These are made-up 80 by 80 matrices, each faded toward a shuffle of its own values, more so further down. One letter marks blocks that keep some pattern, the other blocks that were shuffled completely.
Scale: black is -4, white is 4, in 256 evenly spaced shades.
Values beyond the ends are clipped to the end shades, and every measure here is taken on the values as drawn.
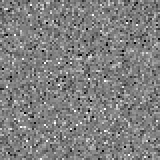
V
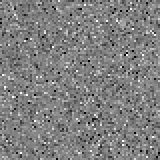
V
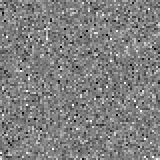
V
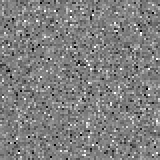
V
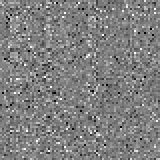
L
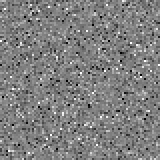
V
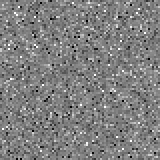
V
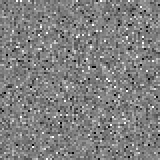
V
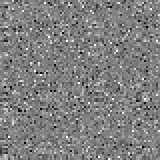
L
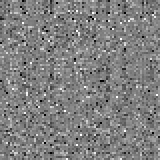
L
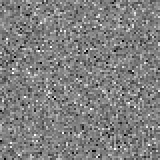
V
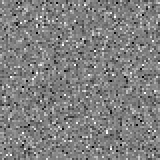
V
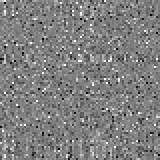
L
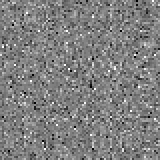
L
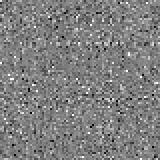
L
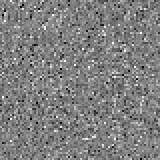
L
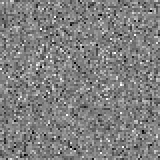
V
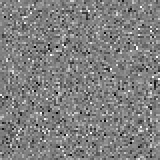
L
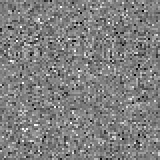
L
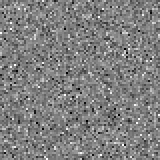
V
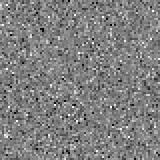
V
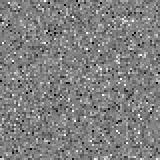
V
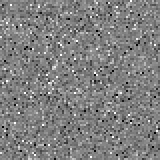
V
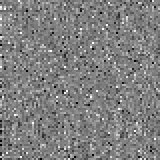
L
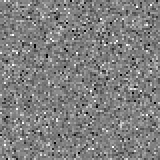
V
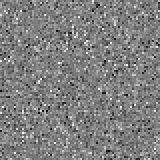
V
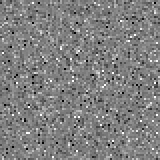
V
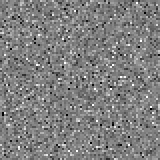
V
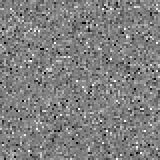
V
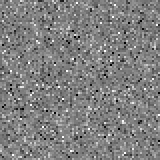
V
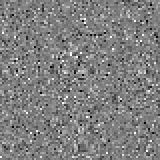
L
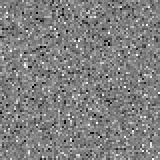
V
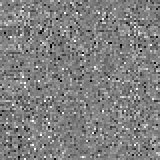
L
